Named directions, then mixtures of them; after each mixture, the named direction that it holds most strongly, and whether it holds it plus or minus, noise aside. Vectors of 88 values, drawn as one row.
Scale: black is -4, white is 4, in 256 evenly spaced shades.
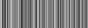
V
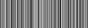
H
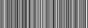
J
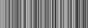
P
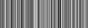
H, plus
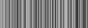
P, plus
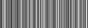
J, plus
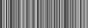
V, minus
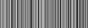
H, plus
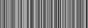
J, minus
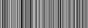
V, plus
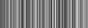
P, minus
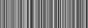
J, minus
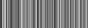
V, minus
